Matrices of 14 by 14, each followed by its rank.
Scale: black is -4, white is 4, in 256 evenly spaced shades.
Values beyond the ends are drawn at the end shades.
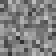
full rank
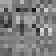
three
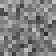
full rank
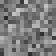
full rank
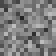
full rank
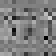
three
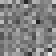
three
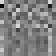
three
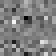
three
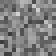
full rank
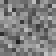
full rank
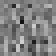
three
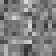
three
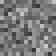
full rank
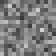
full rank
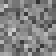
full rank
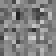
three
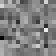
three
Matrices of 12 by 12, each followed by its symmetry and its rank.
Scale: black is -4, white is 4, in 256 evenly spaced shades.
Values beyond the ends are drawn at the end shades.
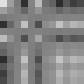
symmetric, rank one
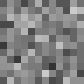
neither, full rank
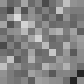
symmetric, full rank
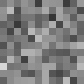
neither, full rank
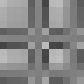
symmetric, rank one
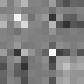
symmetric, rank two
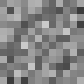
symmetric, full rank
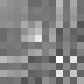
symmetric, rank two
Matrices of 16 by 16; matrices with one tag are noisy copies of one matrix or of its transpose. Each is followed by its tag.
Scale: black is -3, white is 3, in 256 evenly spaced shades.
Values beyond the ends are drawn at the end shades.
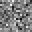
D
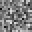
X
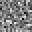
X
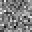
D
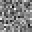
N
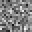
X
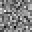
D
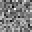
N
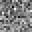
N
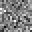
D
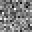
N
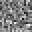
X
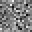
D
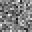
N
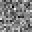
N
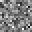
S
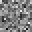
S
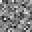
S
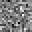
X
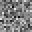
N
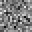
D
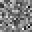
S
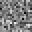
X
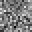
D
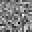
X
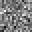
D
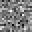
X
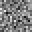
D
